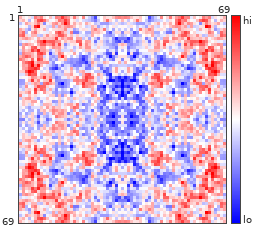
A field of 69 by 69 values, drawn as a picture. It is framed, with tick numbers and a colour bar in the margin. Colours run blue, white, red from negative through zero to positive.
The field is mottled with small blotches. No seam splits the table. No regular stripes run through it. The ninth with the lowest average is the centre. Its left and right halves mirror each other, and so do its top and bottom. No row or column stands out. On average the colour sits 50% of the way up the scale.
